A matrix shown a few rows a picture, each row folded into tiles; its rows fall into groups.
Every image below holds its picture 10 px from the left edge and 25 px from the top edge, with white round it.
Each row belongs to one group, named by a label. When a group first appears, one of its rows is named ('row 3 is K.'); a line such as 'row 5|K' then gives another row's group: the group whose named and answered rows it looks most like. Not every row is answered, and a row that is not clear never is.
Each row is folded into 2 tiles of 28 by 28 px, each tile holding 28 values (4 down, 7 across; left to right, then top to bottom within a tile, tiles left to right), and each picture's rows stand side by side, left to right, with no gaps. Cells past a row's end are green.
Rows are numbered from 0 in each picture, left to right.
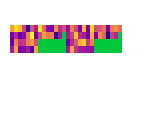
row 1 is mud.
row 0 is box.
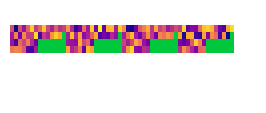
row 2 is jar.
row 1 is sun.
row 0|jar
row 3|mud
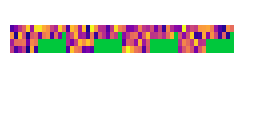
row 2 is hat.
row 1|mud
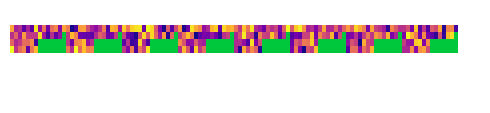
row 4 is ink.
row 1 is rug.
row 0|sun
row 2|box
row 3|rug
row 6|box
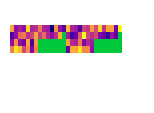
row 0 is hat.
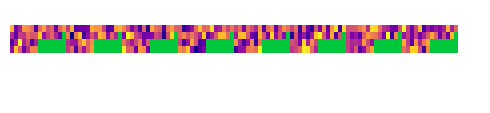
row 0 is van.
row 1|mud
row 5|sun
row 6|box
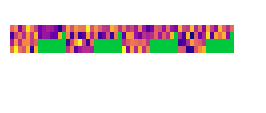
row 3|van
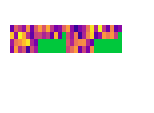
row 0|mud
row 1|jar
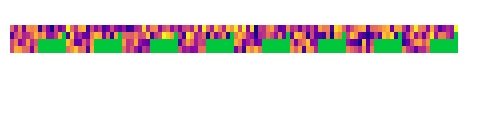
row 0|hat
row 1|hat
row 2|jar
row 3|mud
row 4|ink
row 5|rug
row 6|ink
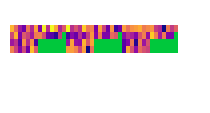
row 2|box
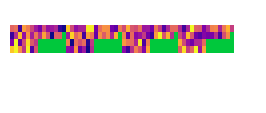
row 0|hat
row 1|jar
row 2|ink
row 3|rug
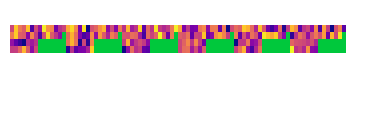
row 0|ink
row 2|ink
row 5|hat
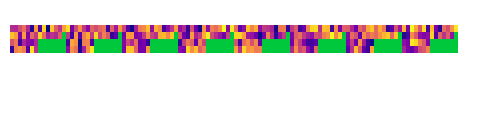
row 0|sun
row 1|box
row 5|jar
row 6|jar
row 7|van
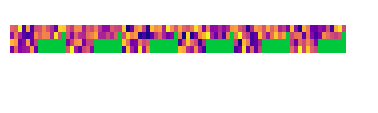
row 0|ink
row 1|van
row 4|jar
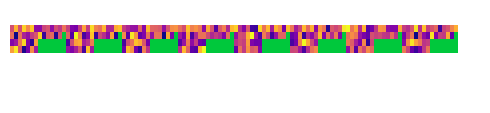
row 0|van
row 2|mud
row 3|van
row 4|sun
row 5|van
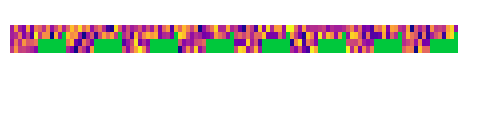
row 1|ink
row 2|sun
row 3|ink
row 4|sun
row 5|box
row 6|rug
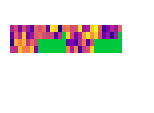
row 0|sun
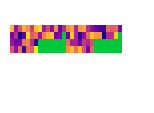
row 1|hat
